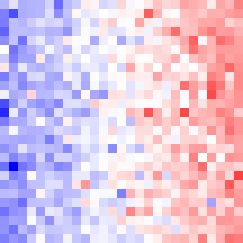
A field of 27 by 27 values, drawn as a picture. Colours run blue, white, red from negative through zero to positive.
Slope: up to the right. Grain: fine. Stripes: none.
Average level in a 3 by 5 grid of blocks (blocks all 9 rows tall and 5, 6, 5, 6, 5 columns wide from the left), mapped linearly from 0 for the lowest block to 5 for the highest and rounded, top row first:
0 1 3 4 5 / 0 1 2 4 5 / 0 1 2 4 5
